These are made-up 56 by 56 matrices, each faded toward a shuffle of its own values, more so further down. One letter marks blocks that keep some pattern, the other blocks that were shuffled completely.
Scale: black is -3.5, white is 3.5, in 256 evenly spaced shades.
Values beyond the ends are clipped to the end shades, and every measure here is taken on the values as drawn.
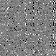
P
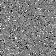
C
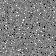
C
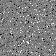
C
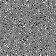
C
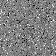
C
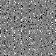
P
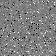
C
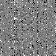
P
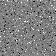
C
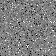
C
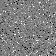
C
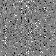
P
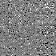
P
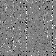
P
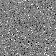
C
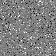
C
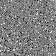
C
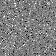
C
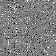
P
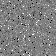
C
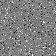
C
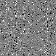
P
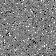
C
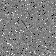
C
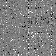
P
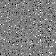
P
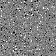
P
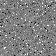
C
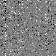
P
